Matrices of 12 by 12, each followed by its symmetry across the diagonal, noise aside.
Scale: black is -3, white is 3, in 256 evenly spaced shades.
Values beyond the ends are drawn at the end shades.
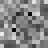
symmetric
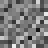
symmetric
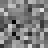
neither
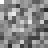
symmetric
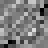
symmetric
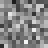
neither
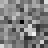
symmetric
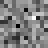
neither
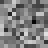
neither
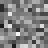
neither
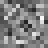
symmetric
